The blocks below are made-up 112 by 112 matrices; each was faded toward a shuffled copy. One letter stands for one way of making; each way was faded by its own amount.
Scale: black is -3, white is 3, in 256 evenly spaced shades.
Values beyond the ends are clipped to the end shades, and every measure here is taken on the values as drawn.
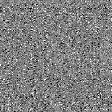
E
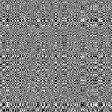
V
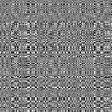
V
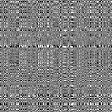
V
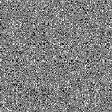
E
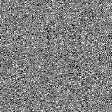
E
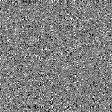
E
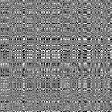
V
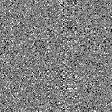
E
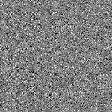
E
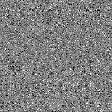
E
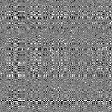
V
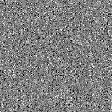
E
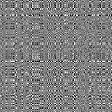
V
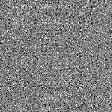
E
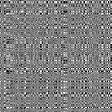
V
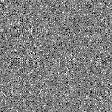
E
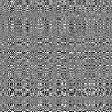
V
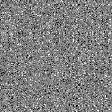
E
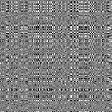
V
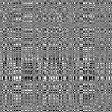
V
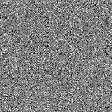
E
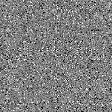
E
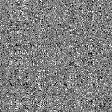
E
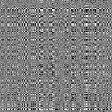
V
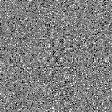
E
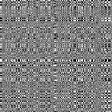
V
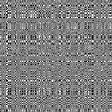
V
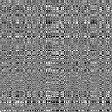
V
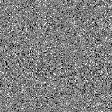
E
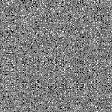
E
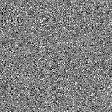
E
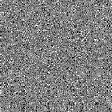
E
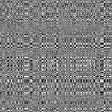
V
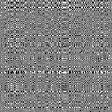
V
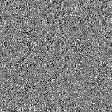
E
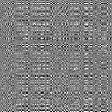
V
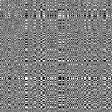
V
